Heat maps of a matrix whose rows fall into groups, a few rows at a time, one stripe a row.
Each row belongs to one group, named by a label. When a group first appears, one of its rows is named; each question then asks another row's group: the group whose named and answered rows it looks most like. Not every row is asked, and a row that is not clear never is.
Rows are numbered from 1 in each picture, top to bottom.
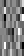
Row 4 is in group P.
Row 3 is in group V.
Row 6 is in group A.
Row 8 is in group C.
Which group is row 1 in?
V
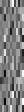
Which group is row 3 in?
V
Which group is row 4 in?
A
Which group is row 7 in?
V
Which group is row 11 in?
V
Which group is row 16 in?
C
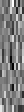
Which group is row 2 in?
C
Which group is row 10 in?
A
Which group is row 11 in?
C
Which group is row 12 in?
C
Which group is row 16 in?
P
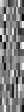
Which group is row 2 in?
P
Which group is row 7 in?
V
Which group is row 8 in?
P
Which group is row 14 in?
A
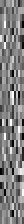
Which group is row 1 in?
P
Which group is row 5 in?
A
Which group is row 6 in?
P
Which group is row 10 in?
C
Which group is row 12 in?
C
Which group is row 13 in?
A
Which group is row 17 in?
A
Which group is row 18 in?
C
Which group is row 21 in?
A
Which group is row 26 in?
P
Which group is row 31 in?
A
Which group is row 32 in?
C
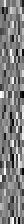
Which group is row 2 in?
C
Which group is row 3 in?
V
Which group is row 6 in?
A
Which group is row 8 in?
C
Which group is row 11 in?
V
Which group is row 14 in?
P
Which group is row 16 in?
V
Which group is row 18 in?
A
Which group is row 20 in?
V
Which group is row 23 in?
A
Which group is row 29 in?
A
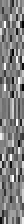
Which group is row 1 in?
A
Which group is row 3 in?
C
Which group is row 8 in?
A
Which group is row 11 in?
V
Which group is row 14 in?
A
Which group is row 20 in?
P
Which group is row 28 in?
V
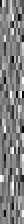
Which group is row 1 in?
C
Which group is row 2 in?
C
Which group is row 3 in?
P
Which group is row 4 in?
A
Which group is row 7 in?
V
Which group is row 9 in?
A
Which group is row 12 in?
V
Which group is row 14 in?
C
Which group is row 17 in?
A
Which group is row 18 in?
C
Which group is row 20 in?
V
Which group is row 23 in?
V
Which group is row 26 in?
P
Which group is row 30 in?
A
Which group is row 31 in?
V
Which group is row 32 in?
A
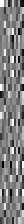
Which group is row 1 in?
P
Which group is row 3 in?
C
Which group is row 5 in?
P
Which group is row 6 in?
A
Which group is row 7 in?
A
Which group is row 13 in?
P
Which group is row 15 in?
V
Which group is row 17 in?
P
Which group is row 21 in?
A
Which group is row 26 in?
C
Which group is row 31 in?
V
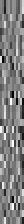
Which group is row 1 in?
V
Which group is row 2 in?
V
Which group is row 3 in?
C
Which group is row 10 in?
A
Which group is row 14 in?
A
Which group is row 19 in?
P
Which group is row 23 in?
P
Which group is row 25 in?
P
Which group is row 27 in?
C
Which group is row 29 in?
A
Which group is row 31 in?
V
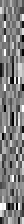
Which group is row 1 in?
C
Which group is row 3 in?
V
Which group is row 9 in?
A
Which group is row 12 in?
A
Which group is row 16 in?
V
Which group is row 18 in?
A
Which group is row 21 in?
C
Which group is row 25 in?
V
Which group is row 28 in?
A
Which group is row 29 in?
C
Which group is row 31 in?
P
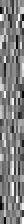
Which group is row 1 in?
A
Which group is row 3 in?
P
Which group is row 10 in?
V
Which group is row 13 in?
P
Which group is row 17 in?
P
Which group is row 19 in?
A
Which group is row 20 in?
C
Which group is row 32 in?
V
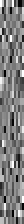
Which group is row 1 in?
P
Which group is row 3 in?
V
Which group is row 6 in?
C
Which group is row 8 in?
A
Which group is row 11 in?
V
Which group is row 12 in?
P
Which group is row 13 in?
P
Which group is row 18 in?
A
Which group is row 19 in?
V
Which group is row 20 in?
A
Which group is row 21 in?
C
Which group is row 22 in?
V
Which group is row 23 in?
P
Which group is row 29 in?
V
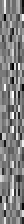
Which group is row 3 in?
V
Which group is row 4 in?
C
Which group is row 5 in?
A
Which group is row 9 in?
P
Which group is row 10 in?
A
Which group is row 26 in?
P
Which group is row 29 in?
C
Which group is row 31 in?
V
